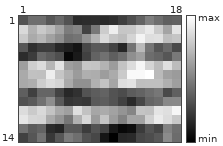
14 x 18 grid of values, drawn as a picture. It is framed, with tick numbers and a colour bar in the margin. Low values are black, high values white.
Stripes: horizontal, repeating 3 times. Ninth with the highest average: middle right. Grain: streaks across.
